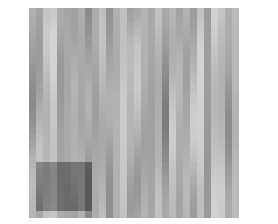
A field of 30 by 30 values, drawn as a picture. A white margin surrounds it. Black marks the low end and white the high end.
Ninth with the lowest average: bottom left. Odd patch: lower, in the bottom left. Average level on the scale: 70%. Grain: streaks running down.
